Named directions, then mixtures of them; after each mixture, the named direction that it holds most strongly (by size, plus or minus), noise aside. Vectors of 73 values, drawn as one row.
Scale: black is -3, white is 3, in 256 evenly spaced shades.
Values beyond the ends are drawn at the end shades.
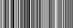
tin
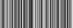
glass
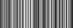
glass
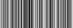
glass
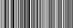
tin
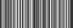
glass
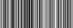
tin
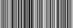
glass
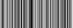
glass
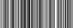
tin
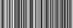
glass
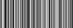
tin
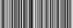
glass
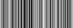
glass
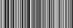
tin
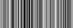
tin
